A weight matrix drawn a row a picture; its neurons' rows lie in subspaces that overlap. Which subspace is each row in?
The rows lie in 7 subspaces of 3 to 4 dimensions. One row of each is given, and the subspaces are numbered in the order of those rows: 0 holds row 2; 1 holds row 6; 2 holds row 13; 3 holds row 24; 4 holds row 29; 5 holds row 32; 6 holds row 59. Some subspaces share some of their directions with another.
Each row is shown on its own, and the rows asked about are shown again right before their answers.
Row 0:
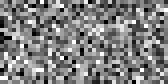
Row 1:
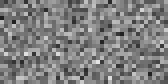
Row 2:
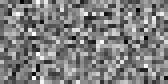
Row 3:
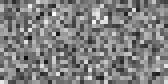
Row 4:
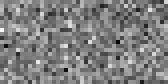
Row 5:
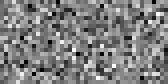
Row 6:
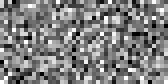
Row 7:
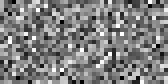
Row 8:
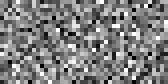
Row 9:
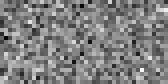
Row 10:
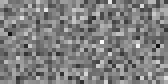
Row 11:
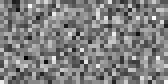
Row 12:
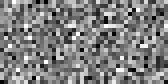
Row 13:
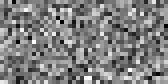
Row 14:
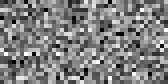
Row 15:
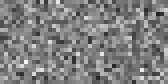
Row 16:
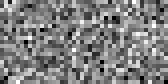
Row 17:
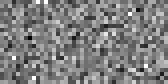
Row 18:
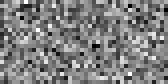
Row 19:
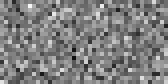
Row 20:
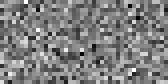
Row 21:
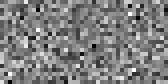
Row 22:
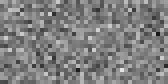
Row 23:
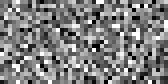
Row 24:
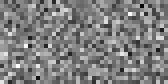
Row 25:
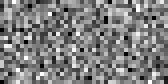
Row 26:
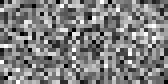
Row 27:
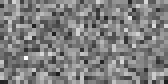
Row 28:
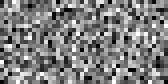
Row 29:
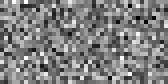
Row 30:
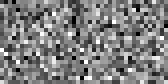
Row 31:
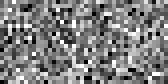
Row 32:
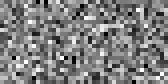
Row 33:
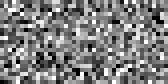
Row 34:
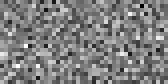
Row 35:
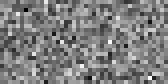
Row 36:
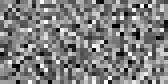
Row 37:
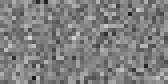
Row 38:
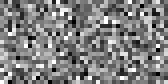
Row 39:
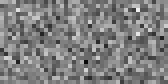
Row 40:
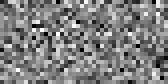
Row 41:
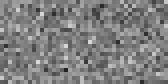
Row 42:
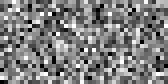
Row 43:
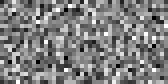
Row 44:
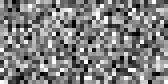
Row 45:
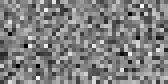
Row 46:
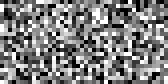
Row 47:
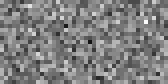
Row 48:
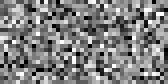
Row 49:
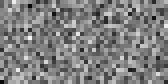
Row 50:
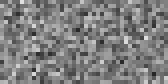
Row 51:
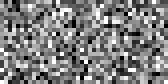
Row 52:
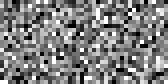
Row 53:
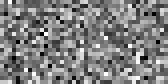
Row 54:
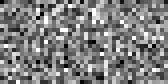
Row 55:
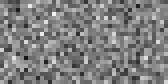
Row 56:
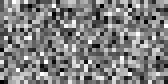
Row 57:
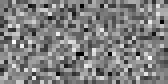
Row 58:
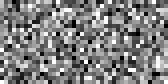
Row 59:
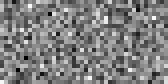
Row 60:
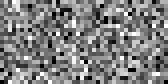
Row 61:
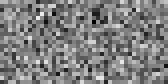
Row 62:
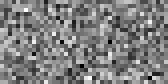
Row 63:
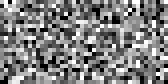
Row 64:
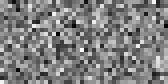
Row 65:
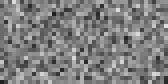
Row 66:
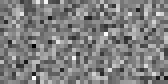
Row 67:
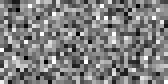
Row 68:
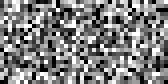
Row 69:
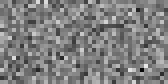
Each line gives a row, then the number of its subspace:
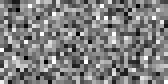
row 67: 2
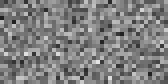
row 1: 4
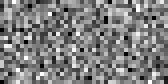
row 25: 6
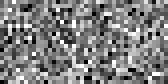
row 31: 2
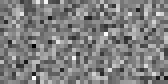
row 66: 0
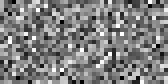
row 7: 3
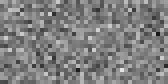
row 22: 1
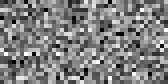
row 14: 4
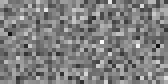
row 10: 4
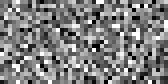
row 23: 3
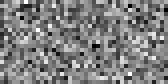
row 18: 4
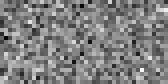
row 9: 5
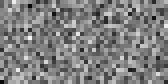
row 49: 0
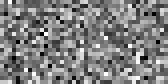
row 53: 2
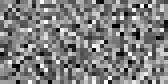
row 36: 3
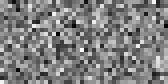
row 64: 1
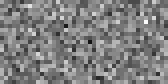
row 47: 0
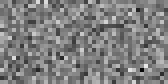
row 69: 5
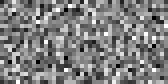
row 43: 1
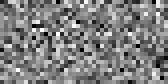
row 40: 1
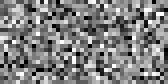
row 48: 5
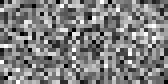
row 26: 1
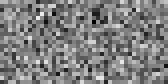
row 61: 6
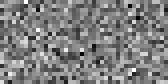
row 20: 4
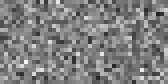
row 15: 5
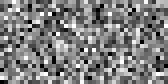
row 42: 1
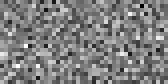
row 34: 3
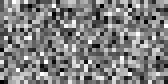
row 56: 4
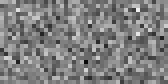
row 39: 4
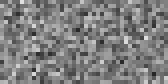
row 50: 0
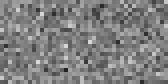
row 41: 6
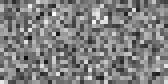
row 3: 6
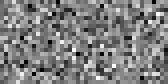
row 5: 5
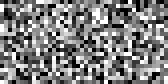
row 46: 6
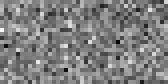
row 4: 6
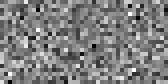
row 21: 4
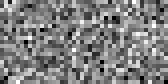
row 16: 1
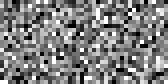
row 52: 0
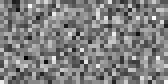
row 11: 2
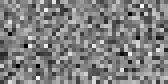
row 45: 3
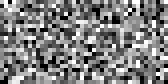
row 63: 1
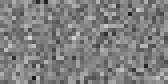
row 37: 5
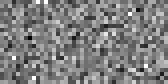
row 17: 5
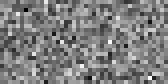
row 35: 2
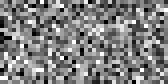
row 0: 5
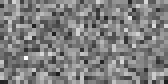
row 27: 0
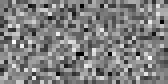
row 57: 5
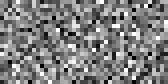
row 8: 3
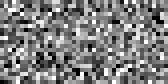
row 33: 1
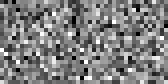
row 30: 4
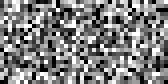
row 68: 5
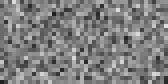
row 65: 0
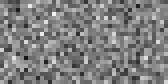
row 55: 2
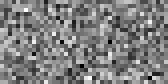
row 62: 2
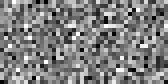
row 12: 0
